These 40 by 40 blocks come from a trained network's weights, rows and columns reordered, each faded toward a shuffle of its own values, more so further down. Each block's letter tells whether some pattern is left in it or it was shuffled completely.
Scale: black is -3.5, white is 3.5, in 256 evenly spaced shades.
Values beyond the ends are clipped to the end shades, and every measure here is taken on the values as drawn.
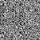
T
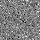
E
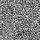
T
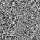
T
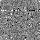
T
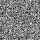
E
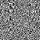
T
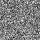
E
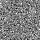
E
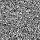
E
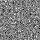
E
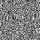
T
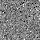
E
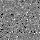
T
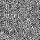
T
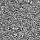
T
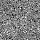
E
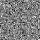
T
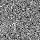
E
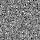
E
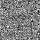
T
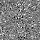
T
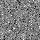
E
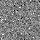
E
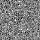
T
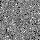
E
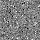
E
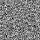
T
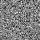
T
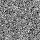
E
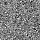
E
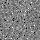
E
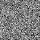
E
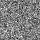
E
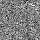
E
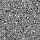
E
